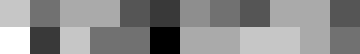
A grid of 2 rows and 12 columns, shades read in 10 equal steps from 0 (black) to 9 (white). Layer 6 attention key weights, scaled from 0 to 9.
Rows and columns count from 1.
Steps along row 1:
down up same down down up down down up same down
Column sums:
16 6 13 10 7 2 11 10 10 13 12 7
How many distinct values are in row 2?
6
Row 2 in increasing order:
0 2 4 4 4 6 6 6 7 7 7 9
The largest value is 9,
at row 2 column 1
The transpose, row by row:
7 9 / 4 2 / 6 7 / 6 4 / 3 4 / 2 0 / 5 6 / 4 6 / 3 7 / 6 7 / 6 6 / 3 4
